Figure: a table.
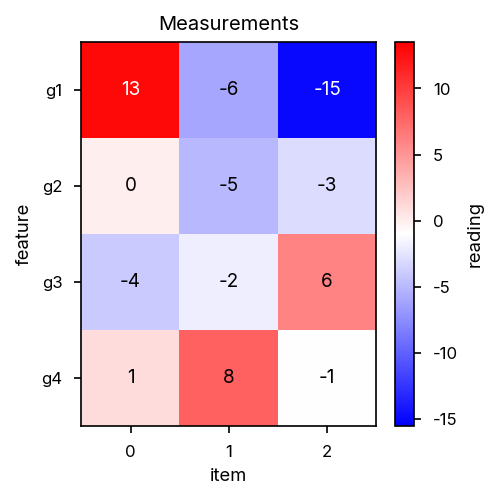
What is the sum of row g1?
-8
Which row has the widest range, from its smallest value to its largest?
g1
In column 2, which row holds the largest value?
g3
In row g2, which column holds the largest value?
0
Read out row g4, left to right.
1 8 -1
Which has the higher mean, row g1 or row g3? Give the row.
g3
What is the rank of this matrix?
3
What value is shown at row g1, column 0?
13
